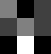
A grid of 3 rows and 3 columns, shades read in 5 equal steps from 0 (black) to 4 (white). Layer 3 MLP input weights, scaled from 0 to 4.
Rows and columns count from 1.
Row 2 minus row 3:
1 -2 1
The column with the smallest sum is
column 3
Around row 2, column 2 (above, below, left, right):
0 4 1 1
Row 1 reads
2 0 1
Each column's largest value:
2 4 1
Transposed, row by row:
2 1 0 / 0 2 4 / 1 1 0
